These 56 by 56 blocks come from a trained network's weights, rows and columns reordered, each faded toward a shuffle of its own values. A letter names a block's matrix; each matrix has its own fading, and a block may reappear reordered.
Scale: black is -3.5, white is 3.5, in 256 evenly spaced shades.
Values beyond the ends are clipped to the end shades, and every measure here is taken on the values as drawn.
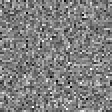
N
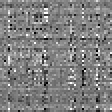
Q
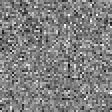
N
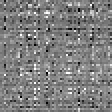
Q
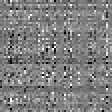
Q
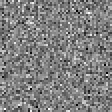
N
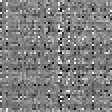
Q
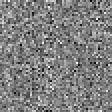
N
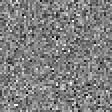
N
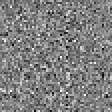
N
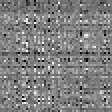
Q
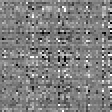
Q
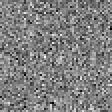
N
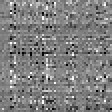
Q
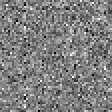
N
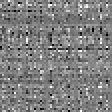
Q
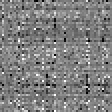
Q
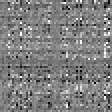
Q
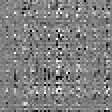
Q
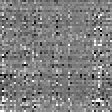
Q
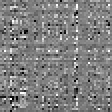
Q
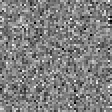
N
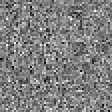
N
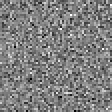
N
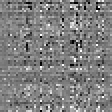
Q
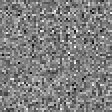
N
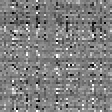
Q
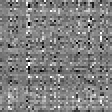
Q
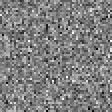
N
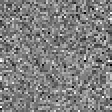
N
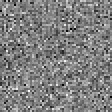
N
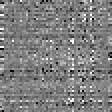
Q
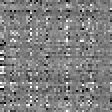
Q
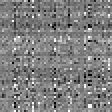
Q
